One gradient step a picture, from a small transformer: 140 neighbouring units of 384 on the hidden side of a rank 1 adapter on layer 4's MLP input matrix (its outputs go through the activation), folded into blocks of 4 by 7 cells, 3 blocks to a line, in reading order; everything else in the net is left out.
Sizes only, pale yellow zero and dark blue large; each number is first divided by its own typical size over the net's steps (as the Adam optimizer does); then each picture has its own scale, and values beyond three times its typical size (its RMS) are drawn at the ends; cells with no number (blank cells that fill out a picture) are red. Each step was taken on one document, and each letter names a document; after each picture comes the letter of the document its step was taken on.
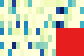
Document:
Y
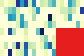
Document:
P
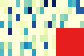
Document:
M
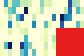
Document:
M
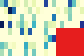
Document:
M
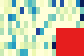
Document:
P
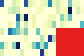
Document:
Y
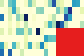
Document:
Y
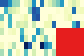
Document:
P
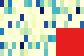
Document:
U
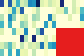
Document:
P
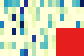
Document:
P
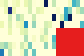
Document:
M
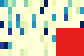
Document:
M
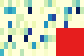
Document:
U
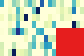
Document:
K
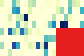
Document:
Y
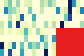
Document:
U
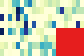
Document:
K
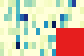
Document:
Y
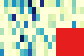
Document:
P
